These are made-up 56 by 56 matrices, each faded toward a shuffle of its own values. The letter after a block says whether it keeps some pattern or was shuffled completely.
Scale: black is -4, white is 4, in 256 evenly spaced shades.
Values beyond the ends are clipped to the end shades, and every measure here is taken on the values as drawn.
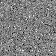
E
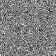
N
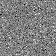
E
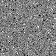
E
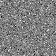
E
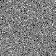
N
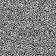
N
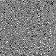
N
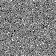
E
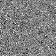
N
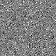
N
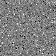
E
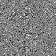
N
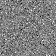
E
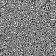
N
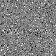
N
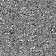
N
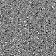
N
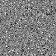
N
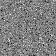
E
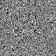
N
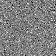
N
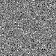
N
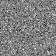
E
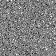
E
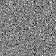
N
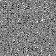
N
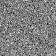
E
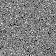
E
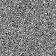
E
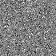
E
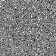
N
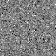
N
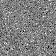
E
